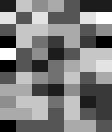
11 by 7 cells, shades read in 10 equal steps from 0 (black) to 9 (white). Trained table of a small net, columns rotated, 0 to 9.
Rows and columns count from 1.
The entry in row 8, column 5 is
5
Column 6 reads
1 8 3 2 7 7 3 2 1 3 6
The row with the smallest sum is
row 4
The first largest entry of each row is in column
2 7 2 2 1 7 2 1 2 3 5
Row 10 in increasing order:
2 3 3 6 6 7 7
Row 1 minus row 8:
-5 1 3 5 -2 -1 -1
